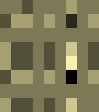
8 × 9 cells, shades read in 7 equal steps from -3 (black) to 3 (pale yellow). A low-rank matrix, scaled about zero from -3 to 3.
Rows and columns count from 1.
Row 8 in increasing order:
-1 -1 -1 0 0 0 0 1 2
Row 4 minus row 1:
1 -1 0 0 -1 0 1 0 -1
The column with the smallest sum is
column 3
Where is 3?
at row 5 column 7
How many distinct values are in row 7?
1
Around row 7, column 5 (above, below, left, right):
1 -1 0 0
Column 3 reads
-1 1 0 -1 -1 1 0 -1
